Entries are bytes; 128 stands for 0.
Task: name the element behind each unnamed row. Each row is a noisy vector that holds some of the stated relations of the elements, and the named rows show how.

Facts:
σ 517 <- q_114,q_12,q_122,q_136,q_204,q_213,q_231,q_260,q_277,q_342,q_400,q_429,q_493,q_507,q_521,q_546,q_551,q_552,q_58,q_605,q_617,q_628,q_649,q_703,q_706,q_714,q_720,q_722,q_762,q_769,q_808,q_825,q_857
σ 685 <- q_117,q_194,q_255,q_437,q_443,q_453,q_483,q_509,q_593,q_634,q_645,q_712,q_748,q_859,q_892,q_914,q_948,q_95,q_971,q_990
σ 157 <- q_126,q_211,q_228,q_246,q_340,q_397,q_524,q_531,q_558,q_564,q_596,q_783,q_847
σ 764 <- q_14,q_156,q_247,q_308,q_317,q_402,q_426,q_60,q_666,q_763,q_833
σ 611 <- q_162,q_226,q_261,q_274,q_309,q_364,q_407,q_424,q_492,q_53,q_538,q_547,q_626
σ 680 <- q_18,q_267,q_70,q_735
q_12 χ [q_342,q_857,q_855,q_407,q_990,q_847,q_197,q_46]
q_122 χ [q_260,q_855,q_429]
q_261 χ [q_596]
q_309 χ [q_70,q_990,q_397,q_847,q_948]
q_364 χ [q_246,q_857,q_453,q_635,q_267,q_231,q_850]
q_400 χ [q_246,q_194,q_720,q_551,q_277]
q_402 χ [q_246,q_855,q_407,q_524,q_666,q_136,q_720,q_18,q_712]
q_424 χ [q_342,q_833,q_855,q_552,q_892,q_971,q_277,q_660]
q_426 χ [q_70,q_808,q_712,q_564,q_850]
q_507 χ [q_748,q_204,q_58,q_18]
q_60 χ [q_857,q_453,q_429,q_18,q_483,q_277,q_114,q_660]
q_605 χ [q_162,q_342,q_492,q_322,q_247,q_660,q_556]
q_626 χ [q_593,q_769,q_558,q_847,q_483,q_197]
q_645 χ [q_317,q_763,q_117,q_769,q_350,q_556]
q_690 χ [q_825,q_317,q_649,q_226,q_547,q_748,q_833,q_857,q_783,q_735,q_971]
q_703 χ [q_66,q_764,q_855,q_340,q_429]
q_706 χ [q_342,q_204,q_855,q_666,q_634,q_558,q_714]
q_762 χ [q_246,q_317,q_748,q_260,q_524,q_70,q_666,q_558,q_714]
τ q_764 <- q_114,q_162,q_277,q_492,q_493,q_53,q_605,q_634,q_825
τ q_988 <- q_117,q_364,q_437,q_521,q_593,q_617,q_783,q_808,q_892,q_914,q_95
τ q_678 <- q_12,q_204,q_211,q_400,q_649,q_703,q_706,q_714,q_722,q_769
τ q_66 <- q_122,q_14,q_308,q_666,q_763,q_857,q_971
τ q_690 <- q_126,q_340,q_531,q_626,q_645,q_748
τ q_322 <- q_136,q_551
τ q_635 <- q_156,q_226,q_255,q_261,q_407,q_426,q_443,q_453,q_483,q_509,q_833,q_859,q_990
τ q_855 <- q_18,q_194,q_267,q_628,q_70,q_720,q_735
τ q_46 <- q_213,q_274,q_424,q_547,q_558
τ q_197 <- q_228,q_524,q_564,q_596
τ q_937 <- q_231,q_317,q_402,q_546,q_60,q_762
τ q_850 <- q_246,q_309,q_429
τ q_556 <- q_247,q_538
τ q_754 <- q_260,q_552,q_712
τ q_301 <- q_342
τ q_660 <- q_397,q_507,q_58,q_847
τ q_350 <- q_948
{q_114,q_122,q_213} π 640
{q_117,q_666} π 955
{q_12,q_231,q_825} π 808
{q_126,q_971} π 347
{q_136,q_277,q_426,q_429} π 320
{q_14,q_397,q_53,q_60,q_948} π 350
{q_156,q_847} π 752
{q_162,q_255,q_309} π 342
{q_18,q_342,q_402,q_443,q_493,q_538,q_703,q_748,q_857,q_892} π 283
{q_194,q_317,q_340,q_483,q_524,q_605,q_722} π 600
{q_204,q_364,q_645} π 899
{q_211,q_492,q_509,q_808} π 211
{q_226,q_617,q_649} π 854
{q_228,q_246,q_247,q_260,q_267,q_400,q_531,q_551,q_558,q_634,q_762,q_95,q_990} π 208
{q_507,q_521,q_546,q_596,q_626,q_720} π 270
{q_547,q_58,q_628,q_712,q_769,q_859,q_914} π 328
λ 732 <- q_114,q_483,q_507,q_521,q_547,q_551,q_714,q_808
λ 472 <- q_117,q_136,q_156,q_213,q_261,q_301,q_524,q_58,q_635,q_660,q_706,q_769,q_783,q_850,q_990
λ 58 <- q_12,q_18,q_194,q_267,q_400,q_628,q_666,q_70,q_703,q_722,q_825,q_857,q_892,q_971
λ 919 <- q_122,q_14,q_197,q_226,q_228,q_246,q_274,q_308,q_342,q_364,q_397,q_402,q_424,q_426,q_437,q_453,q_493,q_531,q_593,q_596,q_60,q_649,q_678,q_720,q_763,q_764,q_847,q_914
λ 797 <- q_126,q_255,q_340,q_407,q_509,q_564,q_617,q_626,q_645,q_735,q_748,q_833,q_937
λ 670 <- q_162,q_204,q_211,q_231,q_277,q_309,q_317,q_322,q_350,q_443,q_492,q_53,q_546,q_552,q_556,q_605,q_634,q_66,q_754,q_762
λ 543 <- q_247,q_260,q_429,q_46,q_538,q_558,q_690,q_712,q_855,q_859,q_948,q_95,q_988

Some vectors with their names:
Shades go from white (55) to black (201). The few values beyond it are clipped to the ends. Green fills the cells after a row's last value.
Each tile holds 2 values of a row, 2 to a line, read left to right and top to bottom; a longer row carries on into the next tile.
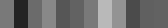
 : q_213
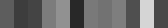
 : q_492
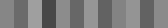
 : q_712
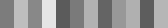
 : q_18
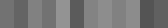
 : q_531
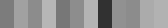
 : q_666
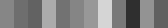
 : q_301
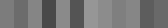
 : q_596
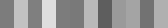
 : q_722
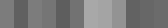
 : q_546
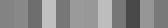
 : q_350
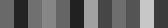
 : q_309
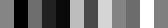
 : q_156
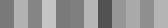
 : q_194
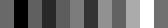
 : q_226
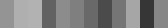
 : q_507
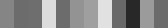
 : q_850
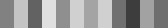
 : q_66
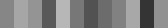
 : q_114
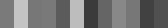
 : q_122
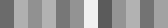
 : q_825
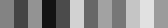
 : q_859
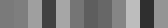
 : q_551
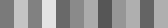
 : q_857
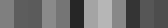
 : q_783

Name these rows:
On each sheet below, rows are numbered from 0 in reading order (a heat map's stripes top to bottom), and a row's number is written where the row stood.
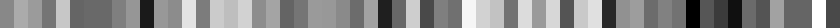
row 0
q_808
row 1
q_46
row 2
q_509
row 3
q_12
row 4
q_261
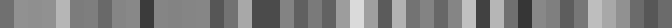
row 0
q_95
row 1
q_60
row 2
q_735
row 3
q_231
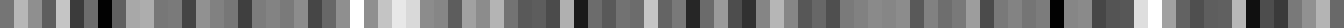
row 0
q_626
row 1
q_246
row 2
q_937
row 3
q_274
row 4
q_524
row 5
q_558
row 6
q_407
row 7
q_538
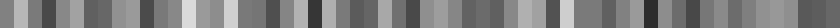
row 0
q_429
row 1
q_617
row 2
q_211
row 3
q_521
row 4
q_634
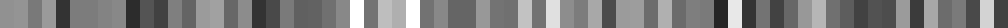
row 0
q_706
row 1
q_402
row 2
q_855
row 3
q_892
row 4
q_547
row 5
q_162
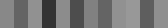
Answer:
q_948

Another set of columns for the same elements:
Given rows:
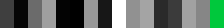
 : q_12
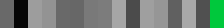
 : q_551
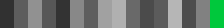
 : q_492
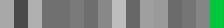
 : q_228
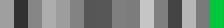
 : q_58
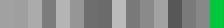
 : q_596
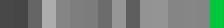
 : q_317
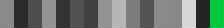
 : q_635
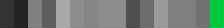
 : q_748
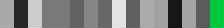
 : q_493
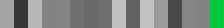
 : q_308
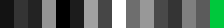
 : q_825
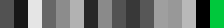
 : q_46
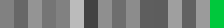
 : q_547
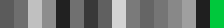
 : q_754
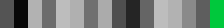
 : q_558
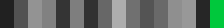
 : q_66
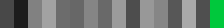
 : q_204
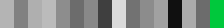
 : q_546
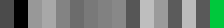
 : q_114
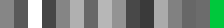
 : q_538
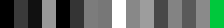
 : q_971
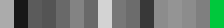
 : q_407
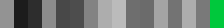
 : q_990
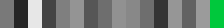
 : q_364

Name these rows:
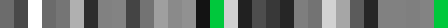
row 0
q_988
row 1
q_226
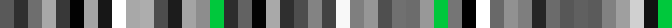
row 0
q_703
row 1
q_666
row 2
q_690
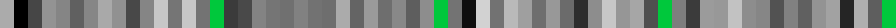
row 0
q_833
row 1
q_783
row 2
q_247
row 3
q_720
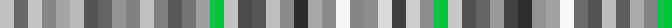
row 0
q_914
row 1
q_156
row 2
q_443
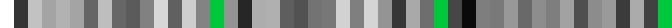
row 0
q_859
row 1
q_213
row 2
q_342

